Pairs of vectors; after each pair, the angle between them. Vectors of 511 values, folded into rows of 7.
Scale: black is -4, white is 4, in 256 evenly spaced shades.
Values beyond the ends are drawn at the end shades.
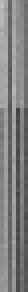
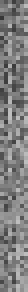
partly opposed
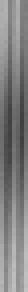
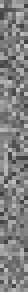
orthogonal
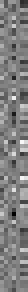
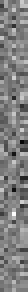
nearly opposite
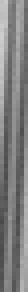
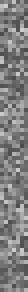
orthogonal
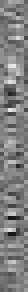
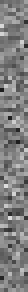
partly opposed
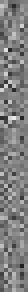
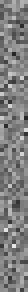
partly opposed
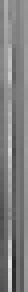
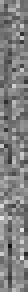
partly opposed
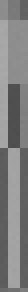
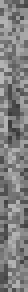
partly aligned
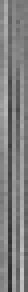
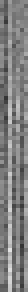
nearly opposite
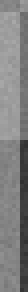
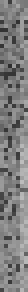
partly opposed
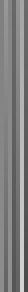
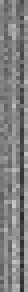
nearly opposite
